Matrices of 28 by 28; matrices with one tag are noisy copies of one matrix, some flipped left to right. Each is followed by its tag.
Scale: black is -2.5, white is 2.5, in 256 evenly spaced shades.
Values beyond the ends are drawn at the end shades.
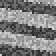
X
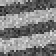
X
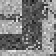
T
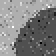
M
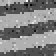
X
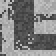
T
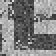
T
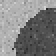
M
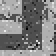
T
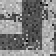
T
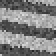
X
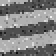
X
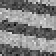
X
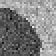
M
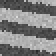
X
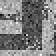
T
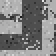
T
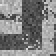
T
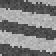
X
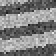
X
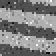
X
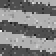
X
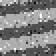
X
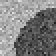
M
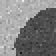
M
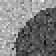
M
